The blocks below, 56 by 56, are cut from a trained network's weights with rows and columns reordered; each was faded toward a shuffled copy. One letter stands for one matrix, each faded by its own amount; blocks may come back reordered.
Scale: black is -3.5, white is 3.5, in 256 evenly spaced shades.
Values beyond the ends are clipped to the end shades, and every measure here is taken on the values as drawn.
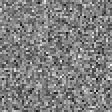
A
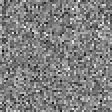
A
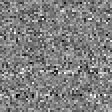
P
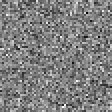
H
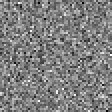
A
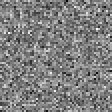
A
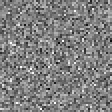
H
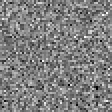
H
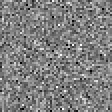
H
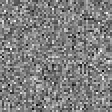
A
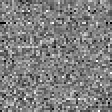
P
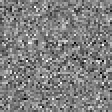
P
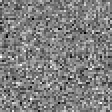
H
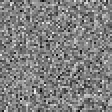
A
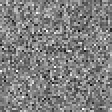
H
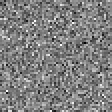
A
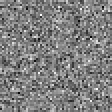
A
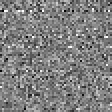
P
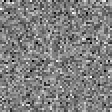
H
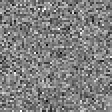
A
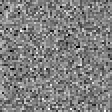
H
